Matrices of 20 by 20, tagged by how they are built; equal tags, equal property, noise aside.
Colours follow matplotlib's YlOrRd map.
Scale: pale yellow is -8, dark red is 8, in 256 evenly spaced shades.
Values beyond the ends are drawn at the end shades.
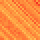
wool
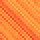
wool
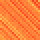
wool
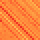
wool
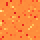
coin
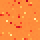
coin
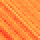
wool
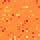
coin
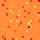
coin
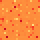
coin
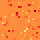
coin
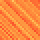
wool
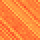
wool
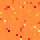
coin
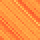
wool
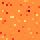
coin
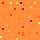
coin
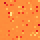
coin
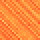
wool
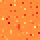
coin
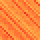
wool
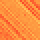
wool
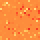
coin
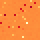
coin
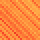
wool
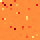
coin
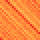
wool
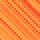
wool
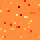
coin
